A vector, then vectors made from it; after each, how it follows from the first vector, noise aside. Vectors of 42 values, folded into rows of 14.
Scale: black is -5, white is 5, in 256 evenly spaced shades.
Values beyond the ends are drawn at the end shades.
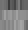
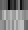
scaled up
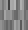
sign-scrambled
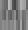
sign-scrambled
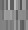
sign-scrambled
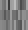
sign-scrambled
